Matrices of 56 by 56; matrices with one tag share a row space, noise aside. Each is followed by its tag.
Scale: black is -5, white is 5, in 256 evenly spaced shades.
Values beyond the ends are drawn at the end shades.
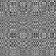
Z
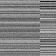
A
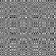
Z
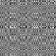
Z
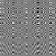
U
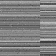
A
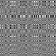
Z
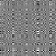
U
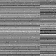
A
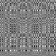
Z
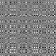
Z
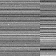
A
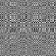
Z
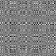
Z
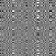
U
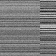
A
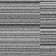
A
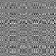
Z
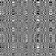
U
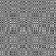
Z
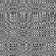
Z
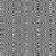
U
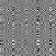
U
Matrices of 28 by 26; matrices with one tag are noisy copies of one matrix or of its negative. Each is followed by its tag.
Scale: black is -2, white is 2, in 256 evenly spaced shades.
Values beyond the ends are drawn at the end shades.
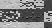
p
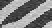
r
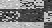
p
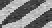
r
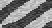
r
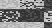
p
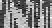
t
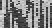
t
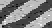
r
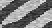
r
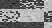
p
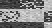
p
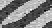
r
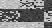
p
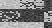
p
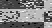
p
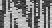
t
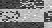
p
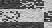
p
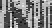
t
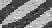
r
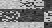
p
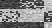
p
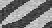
r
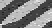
r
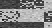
p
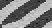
r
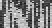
t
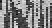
t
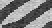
r
